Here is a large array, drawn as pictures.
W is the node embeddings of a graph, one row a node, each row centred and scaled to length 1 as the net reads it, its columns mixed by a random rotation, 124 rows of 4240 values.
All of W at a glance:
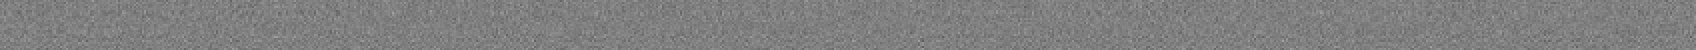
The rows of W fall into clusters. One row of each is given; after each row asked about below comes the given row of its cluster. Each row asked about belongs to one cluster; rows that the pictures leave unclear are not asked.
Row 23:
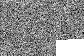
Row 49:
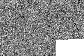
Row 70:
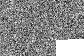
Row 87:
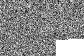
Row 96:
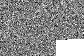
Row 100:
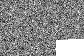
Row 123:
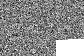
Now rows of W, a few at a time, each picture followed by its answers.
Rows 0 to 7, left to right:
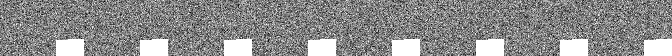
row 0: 123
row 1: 96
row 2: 70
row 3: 123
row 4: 70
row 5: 100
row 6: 49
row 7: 100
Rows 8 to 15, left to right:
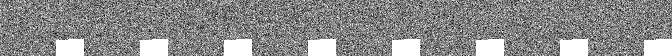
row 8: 87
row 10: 49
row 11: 123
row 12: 123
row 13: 70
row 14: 87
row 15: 100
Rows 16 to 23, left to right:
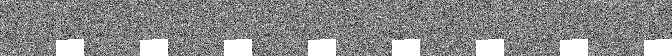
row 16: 23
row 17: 123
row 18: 123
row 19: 123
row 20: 87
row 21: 70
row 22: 100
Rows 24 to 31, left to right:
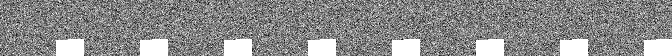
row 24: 123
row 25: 100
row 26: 96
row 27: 123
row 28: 96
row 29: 100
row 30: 96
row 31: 123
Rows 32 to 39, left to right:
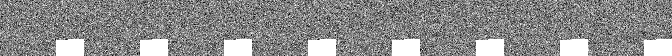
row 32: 96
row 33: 100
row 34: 96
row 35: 96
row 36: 49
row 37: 123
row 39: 87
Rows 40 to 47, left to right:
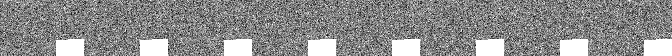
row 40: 23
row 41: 70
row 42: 123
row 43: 123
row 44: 70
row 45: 70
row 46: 100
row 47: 49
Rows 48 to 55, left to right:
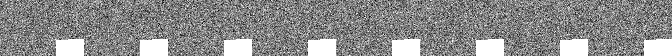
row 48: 70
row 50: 123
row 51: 100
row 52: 70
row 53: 70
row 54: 23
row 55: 100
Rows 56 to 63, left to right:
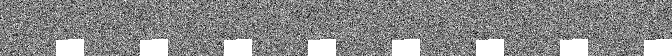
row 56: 123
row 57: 49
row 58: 87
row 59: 49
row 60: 96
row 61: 87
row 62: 87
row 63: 23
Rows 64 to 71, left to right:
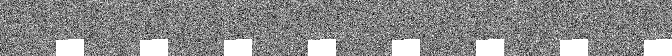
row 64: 123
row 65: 23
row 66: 23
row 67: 49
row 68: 96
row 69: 87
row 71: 49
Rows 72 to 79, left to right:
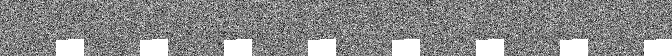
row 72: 100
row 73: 23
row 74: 87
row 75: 23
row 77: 87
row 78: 87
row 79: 100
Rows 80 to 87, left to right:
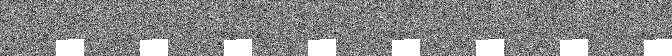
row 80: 100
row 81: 100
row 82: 87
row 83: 23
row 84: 87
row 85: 70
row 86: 70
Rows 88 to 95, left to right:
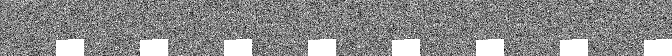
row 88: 23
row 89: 100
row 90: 70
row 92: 70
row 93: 123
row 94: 123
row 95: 96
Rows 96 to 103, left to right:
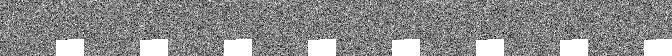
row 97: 23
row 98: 49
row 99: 23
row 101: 23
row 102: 23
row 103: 100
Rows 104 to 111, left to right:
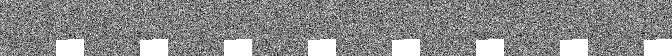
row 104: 23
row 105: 87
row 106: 100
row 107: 70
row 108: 123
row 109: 87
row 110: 123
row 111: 87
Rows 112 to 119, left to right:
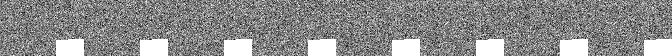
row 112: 70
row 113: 96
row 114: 96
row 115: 70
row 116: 23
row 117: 23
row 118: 49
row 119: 23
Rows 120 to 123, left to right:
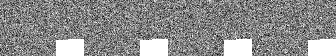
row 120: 123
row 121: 87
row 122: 49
